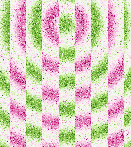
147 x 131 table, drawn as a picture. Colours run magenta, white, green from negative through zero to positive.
Rings: centred on the top middle. Slope: none. Average level on the scale: 50%. Stripes: upright, repeating 4 times.
